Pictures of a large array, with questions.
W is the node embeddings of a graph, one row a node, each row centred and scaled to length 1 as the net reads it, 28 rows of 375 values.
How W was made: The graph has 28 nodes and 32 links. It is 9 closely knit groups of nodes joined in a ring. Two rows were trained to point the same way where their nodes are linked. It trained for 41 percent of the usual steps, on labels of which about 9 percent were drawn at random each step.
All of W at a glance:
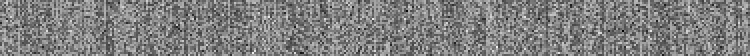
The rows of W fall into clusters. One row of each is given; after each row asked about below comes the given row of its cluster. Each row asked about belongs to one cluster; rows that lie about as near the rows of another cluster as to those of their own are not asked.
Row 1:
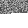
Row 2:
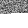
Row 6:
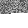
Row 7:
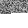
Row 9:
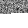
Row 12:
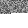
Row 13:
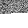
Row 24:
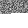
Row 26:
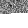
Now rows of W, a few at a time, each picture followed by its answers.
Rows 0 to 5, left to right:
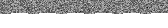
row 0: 6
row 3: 13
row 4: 6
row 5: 2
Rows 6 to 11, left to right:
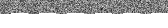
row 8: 2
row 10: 7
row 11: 26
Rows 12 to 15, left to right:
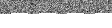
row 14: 24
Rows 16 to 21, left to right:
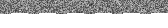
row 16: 26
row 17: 12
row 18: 1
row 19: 7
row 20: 13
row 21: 12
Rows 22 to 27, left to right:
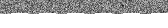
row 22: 9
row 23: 24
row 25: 9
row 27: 1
